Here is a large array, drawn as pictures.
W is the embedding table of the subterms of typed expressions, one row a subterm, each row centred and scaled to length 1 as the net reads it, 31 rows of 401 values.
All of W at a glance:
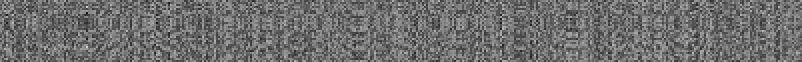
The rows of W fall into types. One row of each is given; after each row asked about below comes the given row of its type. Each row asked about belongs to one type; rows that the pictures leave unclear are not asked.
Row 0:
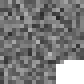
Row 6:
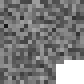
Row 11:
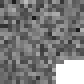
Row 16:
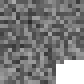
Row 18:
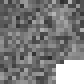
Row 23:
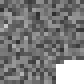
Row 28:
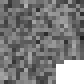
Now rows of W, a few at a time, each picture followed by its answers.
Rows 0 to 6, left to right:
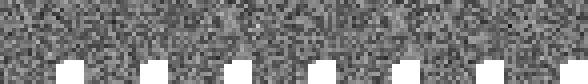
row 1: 16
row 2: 18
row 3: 0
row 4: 18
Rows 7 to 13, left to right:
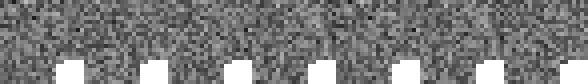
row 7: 11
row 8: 16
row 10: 28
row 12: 28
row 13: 23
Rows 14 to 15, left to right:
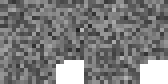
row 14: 28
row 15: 6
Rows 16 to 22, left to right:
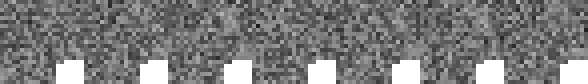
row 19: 6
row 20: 18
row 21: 28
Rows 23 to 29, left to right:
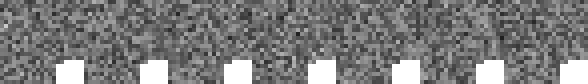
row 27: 18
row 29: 16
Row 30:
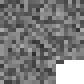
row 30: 23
